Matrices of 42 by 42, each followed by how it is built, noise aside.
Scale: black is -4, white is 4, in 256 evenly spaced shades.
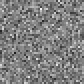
noise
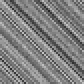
Toeplitz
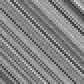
Toeplitz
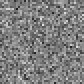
noise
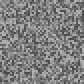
noise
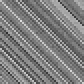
Toeplitz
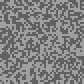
noise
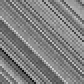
Toeplitz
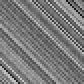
Toeplitz
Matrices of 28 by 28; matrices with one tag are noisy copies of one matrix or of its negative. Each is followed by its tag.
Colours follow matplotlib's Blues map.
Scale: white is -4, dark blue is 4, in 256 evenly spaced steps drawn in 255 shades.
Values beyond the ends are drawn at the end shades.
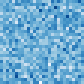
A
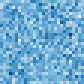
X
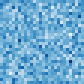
X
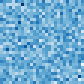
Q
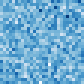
A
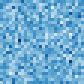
X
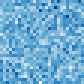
A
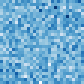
A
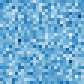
X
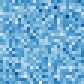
A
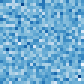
Q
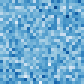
A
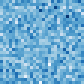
A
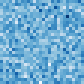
A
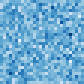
X
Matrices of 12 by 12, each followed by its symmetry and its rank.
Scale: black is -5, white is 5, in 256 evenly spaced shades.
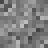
symmetric, full rank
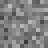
neither, full rank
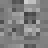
neither, rank two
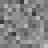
symmetric, full rank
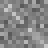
symmetric, full rank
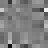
antisymmetric, rank two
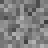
neither, full rank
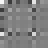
symmetric, rank one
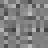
antisymmetric, rank two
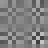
symmetric, rank one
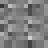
neither, rank two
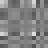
symmetric, rank one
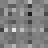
antisymmetric, rank two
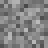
neither, full rank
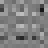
neither, rank two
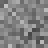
symmetric, full rank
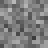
neither, full rank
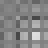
symmetric, rank one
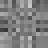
antisymmetric, rank two
